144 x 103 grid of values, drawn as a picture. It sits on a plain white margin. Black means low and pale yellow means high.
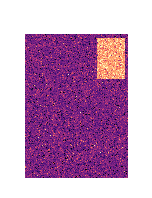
Stripes: none. Histogram: skewed, a long tail of high values. Mirror symmetry: none. Ninth with the highest average: top right. Average level on the scale: 40%. Odd patch: higher, in the top right.
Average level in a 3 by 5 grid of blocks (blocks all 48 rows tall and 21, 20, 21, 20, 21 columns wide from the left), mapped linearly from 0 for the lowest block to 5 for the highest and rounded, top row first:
0 0 0 3 5 | 0 0 0 0 0 | 0 0 0 0 0
